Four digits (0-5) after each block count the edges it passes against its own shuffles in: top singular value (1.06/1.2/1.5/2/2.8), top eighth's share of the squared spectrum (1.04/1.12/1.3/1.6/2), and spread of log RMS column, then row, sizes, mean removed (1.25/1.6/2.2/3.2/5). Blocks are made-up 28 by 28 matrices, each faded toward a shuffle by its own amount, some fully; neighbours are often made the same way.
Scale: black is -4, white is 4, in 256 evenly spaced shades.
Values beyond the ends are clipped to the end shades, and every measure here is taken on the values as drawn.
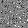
1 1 0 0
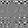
4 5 1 3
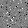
1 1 0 0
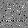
3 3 0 1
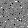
0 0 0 0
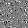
2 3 1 1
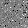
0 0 0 0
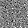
0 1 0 0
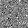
1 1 1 0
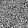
0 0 0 0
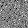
0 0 0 0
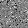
0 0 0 0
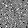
0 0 0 0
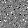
0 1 0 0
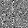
1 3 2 0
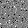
0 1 0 0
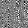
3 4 3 0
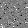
0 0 0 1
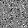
2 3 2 0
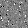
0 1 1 0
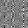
3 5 3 0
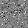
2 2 0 1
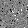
1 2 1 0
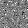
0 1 0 0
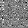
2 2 1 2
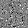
1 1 1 0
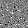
1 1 0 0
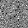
2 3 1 0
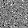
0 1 0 0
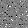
0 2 1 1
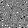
1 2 0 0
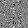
2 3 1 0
